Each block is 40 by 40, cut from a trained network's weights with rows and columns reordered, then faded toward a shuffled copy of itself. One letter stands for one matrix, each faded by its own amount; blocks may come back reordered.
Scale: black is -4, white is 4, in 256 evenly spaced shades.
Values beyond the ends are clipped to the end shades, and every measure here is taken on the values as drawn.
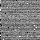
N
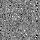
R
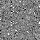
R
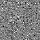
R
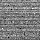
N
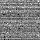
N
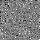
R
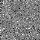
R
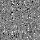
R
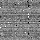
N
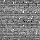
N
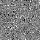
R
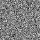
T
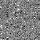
R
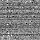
N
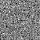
T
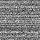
N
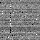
N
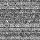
N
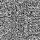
T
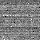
N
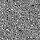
R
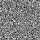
T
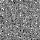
R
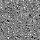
R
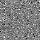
R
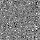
R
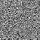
T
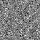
T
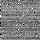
N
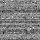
N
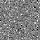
R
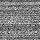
N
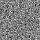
T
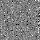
R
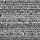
N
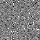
R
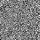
T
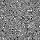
R
